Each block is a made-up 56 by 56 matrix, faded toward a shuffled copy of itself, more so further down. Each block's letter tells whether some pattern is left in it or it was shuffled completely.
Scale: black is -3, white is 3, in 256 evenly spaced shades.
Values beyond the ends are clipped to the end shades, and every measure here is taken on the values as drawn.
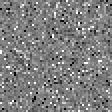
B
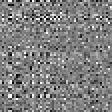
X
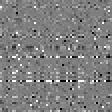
X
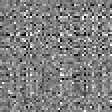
X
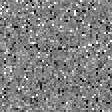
B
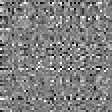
X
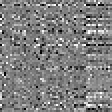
X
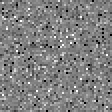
B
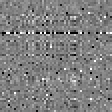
X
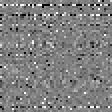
X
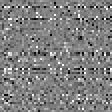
X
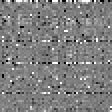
X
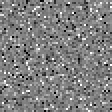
B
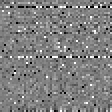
X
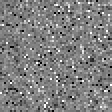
B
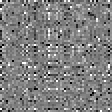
X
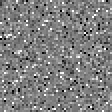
B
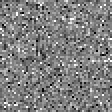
B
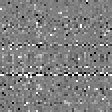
X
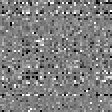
X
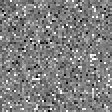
B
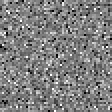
B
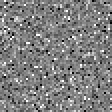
B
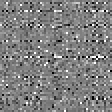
X
